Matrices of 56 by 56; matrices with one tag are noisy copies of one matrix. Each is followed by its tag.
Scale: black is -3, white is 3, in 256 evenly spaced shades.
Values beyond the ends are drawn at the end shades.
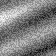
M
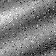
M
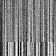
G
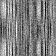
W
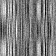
W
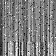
G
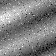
M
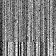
G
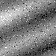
M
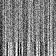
G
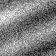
M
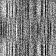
W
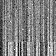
G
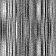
W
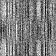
W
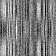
W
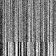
G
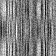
W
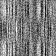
W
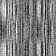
W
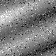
M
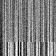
G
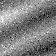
M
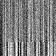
G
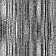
W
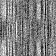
W
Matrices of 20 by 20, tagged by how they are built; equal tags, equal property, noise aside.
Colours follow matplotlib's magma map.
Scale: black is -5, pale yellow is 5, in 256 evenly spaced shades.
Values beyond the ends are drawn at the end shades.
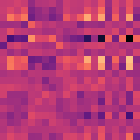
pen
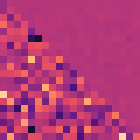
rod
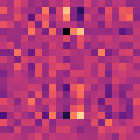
pen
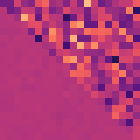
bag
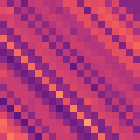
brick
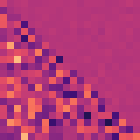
rod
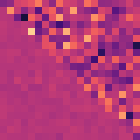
bag
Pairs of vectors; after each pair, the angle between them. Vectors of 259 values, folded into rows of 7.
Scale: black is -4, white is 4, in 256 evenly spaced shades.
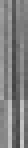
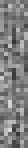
partly aligned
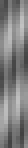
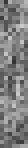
partly aligned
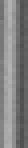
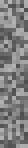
orthogonal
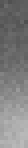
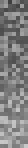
partly aligned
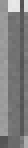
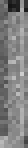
nearly opposite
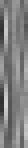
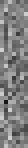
partly opposed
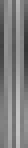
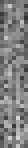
partly aligned
